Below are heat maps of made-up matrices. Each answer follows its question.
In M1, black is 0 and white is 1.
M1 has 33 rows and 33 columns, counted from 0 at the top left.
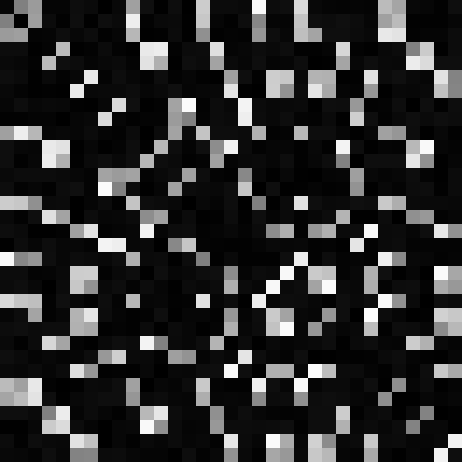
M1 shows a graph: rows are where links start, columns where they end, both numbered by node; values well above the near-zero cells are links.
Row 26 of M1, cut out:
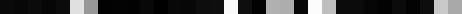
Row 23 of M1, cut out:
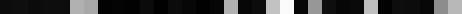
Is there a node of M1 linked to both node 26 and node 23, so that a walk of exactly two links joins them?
yes
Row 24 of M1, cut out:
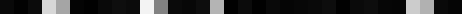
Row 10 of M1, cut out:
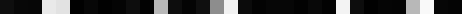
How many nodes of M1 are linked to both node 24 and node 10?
6
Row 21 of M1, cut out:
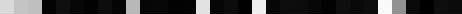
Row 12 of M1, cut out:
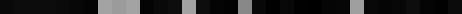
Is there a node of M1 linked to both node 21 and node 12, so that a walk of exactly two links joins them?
yes
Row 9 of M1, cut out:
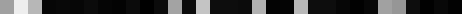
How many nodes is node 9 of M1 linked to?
9
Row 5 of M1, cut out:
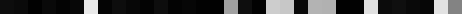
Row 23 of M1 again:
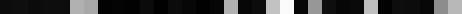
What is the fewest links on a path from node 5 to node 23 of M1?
1
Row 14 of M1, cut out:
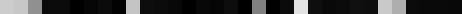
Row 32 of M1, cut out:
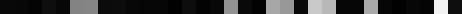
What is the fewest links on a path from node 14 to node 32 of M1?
3
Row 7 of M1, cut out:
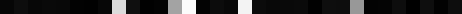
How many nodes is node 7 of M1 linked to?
5
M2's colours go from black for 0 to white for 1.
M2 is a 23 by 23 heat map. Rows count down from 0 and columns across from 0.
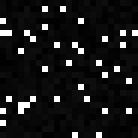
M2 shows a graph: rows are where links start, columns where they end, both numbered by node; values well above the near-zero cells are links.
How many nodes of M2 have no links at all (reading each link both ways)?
2
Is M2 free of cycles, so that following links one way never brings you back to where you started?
no
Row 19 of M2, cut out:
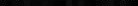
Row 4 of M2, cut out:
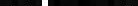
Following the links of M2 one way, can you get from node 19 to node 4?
no
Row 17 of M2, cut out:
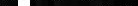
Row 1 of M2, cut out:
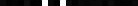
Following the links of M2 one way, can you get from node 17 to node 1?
no
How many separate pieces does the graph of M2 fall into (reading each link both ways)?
3
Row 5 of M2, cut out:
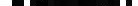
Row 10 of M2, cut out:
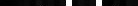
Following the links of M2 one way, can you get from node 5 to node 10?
yes
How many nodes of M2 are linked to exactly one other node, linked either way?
1
